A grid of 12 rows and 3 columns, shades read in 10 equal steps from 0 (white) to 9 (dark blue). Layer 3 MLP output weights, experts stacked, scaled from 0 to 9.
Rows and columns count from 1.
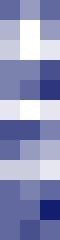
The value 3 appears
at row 2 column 1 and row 8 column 3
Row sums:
16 7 3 17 19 2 19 13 5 17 21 19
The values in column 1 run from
1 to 7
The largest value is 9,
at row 11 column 3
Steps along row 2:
down up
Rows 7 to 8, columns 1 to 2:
7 7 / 6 4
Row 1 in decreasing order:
6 6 4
